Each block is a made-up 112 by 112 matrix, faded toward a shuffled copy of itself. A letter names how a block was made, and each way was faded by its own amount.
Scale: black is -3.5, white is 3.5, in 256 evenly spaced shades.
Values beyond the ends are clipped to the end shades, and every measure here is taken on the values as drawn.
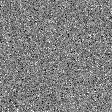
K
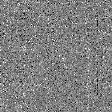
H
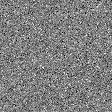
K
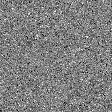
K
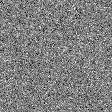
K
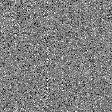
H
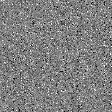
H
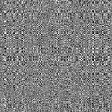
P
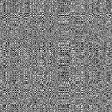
P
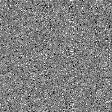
H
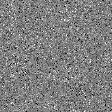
H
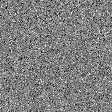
K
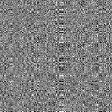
P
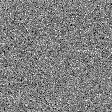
K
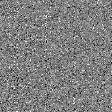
H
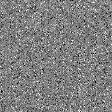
H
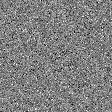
K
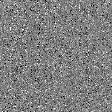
H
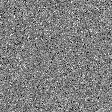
K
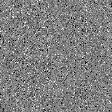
H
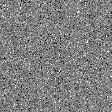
H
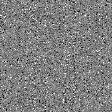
H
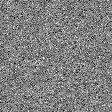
K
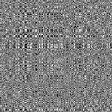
P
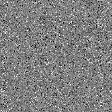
H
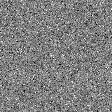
K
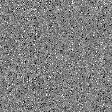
H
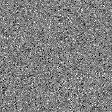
H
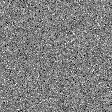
K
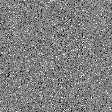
H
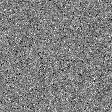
K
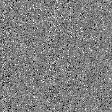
H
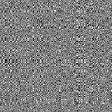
P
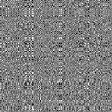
P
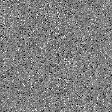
H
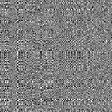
P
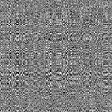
P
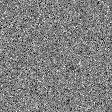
K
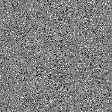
H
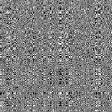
P
